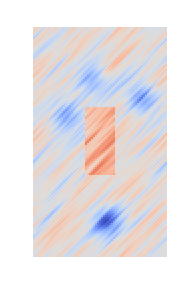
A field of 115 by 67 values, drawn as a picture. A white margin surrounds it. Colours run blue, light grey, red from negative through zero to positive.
Dips: four. Ninth with the highest average: centre. Odd patch: higher, in the centre.
